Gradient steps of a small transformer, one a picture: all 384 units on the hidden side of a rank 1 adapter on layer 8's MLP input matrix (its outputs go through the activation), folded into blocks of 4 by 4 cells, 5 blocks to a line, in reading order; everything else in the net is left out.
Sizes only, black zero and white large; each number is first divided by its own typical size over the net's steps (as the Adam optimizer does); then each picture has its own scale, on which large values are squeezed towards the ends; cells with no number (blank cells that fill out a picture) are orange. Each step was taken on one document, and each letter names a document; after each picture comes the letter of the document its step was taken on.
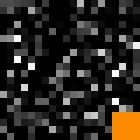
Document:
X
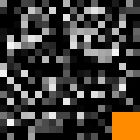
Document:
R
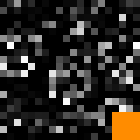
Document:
X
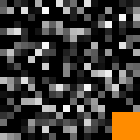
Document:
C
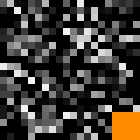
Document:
R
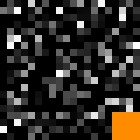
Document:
X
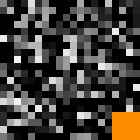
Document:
R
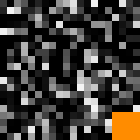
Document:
C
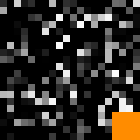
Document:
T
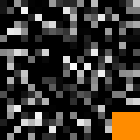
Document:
C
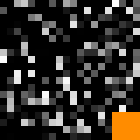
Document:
T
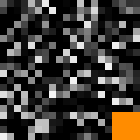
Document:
R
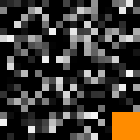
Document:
R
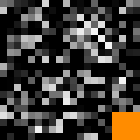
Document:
R
